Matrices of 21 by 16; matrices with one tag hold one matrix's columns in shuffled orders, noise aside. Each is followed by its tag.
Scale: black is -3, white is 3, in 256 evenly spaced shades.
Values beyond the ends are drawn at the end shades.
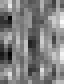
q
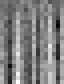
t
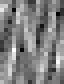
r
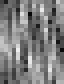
r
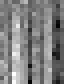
t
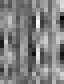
q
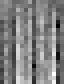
t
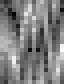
r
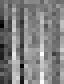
t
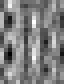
q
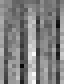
t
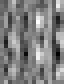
q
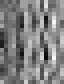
q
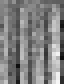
t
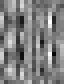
q
